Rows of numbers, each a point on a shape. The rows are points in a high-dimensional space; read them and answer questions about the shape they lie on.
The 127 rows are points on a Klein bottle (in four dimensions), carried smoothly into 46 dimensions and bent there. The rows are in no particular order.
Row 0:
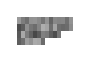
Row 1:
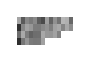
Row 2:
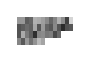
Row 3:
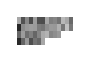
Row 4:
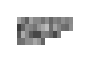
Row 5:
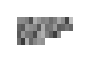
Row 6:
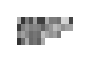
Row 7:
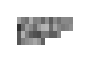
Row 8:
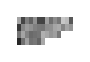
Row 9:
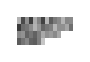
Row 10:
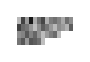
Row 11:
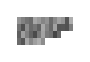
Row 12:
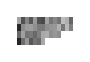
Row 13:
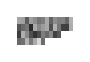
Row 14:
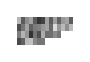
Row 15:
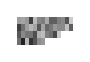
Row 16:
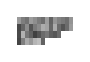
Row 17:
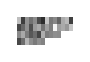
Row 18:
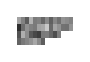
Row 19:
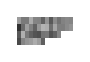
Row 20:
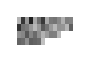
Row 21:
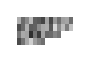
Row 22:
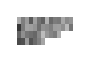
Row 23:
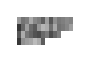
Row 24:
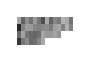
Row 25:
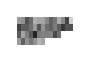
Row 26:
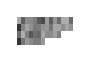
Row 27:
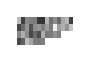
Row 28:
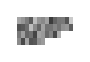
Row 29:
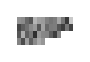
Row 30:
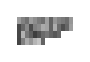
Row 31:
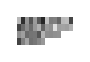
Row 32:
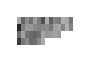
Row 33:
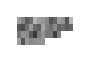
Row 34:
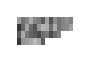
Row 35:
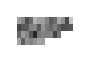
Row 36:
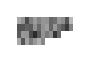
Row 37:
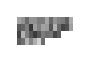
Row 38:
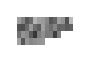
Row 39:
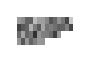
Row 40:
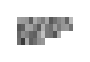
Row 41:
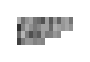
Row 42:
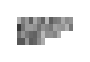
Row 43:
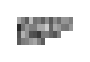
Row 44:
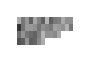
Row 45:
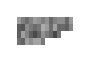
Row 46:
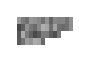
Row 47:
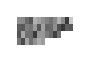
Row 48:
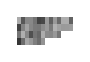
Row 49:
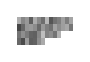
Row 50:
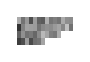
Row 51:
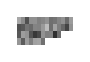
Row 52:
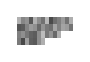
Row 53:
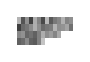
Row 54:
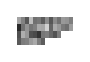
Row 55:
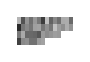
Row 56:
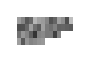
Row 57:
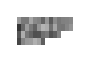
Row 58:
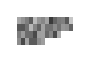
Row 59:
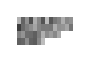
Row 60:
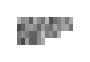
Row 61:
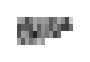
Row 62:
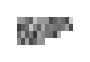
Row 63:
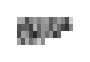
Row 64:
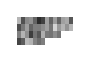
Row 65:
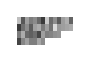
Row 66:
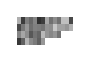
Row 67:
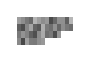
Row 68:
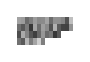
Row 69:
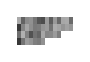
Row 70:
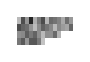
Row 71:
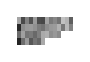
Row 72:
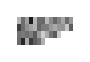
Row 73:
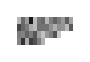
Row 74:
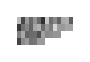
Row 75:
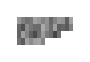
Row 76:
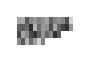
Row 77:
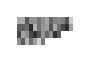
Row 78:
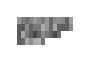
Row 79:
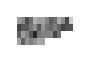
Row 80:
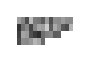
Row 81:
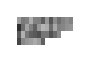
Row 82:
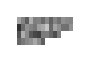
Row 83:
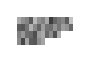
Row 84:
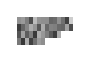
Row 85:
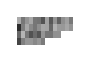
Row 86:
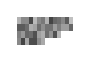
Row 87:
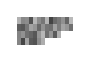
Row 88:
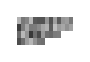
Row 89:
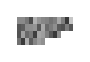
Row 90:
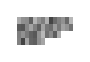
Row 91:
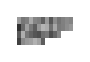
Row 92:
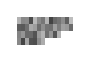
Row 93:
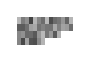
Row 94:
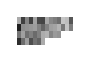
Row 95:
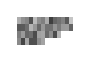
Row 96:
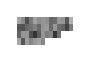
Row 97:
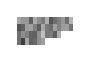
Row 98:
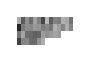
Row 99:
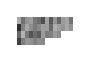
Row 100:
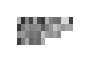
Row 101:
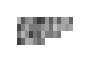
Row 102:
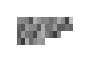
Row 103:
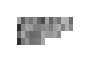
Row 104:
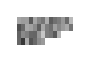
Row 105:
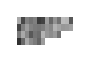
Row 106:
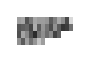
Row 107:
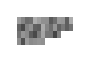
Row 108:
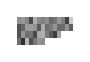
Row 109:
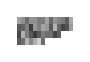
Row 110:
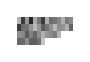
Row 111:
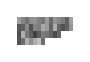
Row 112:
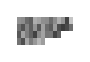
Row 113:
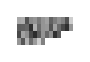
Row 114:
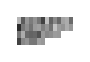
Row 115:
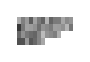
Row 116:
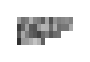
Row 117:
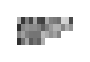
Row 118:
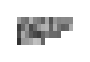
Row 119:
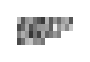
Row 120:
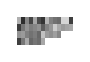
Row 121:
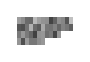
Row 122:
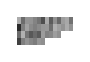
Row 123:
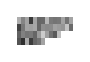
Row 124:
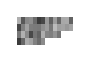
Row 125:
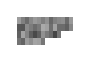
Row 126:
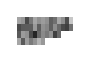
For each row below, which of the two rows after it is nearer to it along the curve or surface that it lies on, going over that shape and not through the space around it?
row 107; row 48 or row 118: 118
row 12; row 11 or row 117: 117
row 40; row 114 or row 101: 114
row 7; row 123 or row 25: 25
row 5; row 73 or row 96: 96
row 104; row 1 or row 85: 1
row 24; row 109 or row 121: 121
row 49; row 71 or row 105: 71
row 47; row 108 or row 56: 108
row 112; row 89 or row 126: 89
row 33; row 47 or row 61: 61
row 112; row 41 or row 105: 41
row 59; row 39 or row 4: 39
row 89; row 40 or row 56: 40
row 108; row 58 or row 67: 67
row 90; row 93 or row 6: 93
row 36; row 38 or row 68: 38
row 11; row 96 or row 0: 0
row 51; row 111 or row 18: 18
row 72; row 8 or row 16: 8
